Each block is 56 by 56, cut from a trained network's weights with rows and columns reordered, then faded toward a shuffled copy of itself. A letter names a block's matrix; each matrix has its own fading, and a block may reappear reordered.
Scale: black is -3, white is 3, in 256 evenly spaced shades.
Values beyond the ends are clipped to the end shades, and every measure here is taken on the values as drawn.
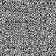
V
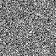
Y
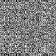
V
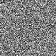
Y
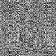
V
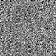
Y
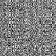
V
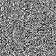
Y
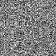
Y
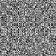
V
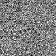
Y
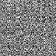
V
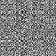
V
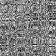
V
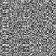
V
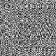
V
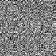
V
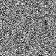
Y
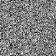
Y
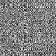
V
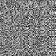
V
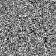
Y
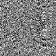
Y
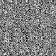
Y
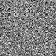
Y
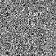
Y
